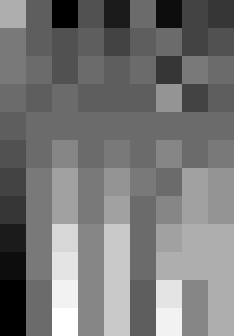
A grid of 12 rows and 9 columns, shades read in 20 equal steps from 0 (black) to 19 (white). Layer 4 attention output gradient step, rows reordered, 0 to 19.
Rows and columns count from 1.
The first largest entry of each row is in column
1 1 1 7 2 3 3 3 3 3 3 3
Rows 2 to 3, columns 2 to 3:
7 6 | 8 6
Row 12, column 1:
0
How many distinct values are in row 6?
4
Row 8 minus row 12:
4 1 -7 -1 -3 1 -8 2 -2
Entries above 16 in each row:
0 0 0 0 0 0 0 0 0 1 2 2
